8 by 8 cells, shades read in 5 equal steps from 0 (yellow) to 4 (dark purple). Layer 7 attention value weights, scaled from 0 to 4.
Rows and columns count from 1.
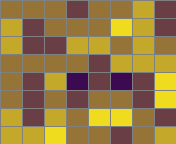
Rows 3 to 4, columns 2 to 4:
3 3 1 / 2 2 2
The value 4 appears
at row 5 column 4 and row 5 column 6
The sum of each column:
12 20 13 19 15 14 14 13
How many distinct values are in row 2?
4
